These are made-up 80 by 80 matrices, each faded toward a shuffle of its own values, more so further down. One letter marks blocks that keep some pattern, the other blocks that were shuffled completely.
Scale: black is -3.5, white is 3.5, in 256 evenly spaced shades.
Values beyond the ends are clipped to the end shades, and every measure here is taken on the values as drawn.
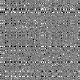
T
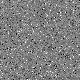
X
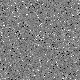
X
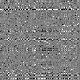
T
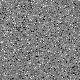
X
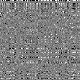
T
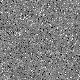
X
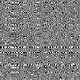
T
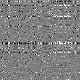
T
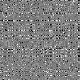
T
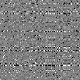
T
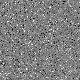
X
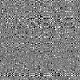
T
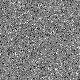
X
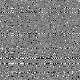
T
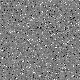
X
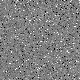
X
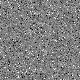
X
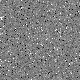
X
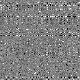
T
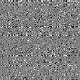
T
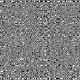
T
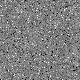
X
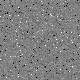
X
